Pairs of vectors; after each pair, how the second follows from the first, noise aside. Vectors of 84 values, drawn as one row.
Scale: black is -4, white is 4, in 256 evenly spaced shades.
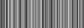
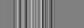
partly zeroed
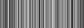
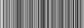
shuffled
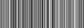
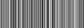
copied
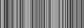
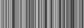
shuffled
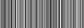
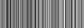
shuffled
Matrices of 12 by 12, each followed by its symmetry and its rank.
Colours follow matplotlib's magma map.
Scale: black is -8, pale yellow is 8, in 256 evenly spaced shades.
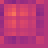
symmetric, rank one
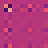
symmetric, rank one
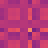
symmetric, rank one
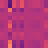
neither, rank one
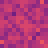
symmetric, full rank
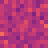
neither, full rank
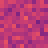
neither, full rank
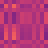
neither, rank one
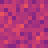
neither, full rank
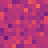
antisymmetric, full rank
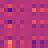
neither, rank one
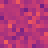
antisymmetric, full rank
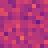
antisymmetric, full rank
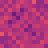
symmetric, full rank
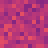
antisymmetric, full rank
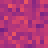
neither, full rank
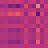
neither, rank one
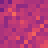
symmetric, full rank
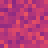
neither, full rank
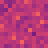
symmetric, full rank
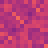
symmetric, full rank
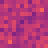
symmetric, full rank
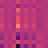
neither, rank one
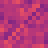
antisymmetric, full rank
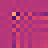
symmetric, rank one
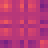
symmetric, rank one
